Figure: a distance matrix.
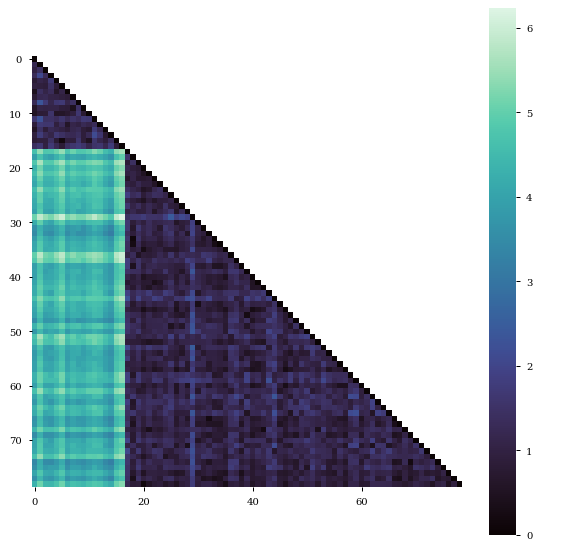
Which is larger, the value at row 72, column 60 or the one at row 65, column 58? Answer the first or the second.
the second
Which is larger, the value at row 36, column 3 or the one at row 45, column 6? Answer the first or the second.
the first
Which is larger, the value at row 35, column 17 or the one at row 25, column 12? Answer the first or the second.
the second
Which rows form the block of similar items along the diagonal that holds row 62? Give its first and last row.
17 to 78
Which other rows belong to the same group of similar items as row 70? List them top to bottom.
17, 18, 19, 20, 21, 22, 23, 24, 25, 26, 27, 28, 29, 30, 31, 32, 33, 34, 35, 36, 37, 38, 39, 40, 41, 42, 43, 44, 45, 46, 47, 48, 49, 50, 51, 52, 53, 54, 55, 56, 57, 58, 59, 60, 61, 62, 63, 64, 65, 66, 67, 68, 69, 71, 72, 73, 74, 75, 76, 77, 78
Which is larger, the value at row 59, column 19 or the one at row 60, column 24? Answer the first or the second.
the first
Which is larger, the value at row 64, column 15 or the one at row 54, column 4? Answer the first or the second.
the first
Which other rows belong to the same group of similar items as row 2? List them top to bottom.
0, 1, 3, 4, 5, 6, 7, 8, 9, 10, 11, 12, 13, 14, 15, 16
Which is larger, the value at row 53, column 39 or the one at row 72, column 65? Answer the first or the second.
the second
